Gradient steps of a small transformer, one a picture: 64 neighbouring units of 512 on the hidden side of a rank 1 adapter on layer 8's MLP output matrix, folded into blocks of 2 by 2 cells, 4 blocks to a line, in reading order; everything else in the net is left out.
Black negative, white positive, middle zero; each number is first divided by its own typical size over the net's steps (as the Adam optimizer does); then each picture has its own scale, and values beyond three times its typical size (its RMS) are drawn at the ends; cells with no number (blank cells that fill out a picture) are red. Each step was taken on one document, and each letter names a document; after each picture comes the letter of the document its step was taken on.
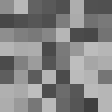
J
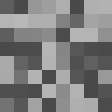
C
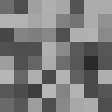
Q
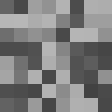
C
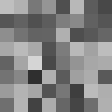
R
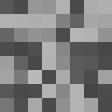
C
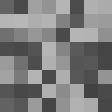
C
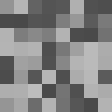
J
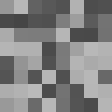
J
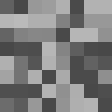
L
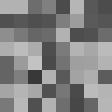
R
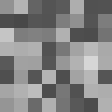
J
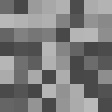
L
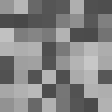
J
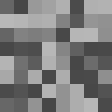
Q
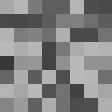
J
